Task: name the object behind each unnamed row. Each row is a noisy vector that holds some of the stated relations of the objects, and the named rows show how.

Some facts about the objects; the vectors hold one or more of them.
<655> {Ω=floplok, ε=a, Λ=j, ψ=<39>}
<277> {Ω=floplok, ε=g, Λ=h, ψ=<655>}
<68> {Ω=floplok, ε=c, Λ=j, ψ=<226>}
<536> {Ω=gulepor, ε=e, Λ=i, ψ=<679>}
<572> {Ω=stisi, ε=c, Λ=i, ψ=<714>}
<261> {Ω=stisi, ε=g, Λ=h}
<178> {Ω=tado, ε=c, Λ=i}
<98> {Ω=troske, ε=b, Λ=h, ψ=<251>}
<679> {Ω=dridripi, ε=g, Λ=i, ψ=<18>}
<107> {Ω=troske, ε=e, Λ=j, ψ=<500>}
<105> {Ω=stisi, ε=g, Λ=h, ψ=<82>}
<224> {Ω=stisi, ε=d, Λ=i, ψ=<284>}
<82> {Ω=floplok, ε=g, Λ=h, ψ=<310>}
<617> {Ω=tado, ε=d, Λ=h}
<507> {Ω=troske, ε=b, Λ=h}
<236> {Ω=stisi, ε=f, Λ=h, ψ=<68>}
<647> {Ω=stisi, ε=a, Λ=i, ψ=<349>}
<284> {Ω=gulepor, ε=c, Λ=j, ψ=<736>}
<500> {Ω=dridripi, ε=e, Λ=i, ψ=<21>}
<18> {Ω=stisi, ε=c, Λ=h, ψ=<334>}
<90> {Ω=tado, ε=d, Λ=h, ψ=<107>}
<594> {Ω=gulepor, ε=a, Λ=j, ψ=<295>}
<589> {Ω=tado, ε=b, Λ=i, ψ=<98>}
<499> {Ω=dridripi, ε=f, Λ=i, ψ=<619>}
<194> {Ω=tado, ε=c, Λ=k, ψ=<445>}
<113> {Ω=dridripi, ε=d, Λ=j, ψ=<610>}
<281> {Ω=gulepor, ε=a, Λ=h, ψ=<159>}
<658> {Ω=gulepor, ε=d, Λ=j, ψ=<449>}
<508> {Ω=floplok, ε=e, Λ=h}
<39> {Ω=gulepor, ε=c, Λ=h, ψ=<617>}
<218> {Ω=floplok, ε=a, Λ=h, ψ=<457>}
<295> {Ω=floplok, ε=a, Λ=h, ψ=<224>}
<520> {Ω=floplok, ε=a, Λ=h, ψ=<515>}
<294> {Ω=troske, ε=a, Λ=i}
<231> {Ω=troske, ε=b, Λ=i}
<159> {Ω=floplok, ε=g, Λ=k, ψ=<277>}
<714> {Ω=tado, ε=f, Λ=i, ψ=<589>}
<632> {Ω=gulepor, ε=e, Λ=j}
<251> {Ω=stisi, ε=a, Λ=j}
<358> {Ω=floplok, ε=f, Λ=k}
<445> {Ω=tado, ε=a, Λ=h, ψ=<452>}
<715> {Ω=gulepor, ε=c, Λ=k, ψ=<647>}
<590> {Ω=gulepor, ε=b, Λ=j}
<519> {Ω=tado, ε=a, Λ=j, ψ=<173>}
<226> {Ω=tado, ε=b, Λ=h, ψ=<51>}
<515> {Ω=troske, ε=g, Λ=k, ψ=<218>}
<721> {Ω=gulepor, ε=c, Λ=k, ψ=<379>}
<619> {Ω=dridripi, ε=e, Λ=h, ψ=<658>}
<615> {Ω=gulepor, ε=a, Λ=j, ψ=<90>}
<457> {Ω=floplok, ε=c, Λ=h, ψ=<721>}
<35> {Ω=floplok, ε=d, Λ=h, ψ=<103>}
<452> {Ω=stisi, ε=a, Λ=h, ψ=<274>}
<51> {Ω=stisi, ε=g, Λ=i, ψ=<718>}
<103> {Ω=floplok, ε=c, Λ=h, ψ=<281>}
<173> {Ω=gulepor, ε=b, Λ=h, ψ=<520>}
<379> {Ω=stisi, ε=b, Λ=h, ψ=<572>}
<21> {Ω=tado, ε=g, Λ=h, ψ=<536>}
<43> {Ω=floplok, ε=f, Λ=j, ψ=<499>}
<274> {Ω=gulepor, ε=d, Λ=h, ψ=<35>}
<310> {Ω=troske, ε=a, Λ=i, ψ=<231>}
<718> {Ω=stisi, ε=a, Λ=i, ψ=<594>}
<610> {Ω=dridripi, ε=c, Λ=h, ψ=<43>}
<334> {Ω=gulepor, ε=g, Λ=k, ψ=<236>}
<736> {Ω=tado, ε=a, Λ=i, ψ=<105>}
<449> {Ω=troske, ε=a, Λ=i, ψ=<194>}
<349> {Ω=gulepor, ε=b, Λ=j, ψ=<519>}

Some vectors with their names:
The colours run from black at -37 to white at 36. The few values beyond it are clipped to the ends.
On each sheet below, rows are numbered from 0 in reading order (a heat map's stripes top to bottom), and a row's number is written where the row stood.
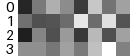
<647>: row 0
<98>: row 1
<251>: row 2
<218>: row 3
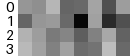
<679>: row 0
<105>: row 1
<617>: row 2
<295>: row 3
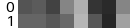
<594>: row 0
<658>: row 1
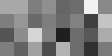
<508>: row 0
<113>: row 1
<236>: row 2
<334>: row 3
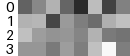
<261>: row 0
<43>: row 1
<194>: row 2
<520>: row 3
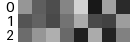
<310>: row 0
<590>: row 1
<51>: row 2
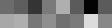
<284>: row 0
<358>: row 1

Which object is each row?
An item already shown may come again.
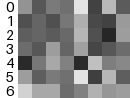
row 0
<507>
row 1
<590>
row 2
<658>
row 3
<274>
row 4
<379>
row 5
<507>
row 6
<21>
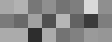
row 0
<358>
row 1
<334>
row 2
<655>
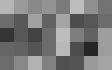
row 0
<178>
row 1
<274>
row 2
<349>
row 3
<658>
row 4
<619>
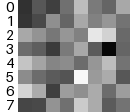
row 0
<349>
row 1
<173>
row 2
<457>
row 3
<284>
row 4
<35>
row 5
<515>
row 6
<68>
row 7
<715>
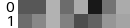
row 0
<536>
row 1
<619>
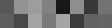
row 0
<224>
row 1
<281>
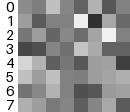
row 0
<610>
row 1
<449>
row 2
<714>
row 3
<721>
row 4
<82>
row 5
<90>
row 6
<619>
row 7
<617>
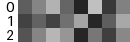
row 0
<261>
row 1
<632>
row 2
<718>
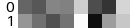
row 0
<615>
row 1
<107>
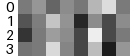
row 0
<589>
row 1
<452>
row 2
<572>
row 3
<18>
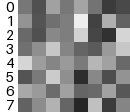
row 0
<39>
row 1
<294>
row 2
<615>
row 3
<500>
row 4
<103>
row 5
<452>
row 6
<736>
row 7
<261>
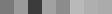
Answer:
<519>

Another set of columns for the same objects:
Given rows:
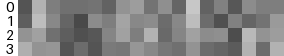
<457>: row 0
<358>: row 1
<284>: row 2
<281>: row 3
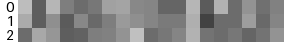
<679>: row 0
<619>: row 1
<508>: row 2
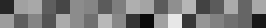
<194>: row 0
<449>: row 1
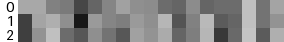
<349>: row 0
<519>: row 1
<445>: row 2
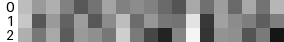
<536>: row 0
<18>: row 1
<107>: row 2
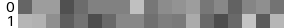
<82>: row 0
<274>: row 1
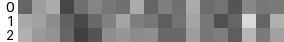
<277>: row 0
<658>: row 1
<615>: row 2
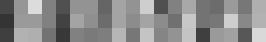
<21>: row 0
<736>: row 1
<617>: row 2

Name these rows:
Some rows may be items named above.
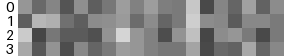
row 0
<610>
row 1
<68>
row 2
<251>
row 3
<619>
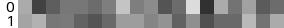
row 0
<572>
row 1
<173>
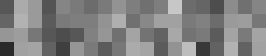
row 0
<103>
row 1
<295>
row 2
<715>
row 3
<194>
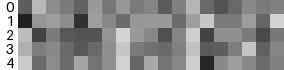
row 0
<43>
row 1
<178>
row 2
<251>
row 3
<113>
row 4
<236>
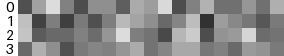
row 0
<21>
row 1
<261>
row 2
<224>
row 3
<295>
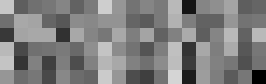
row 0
<379>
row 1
<655>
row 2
<589>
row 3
<647>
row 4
<261>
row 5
<515>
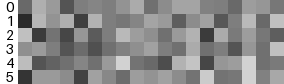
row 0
<295>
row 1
<714>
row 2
<105>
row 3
<39>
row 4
<224>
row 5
<736>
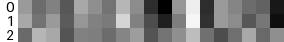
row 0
<449>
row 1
<107>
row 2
<35>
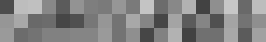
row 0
<90>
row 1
<721>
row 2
<499>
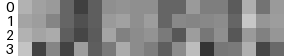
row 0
<615>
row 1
<594>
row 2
<334>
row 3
<452>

